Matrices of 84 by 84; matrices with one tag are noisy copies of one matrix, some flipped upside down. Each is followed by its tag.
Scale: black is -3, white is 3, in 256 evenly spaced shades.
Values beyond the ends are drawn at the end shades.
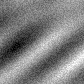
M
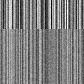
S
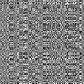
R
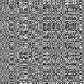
R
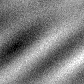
M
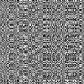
R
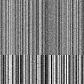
S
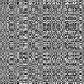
R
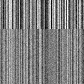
S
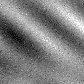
M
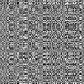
R
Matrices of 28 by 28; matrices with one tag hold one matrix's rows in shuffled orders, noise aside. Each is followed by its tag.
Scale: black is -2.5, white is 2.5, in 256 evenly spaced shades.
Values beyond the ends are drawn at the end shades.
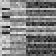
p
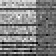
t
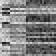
p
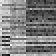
p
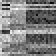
p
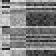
p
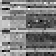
p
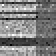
t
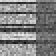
t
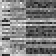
p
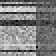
t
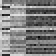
p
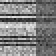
t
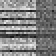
t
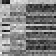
p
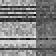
t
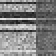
t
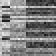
p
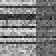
t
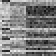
p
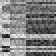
p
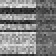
t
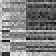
p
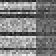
t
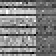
t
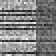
t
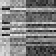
p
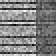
t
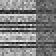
t
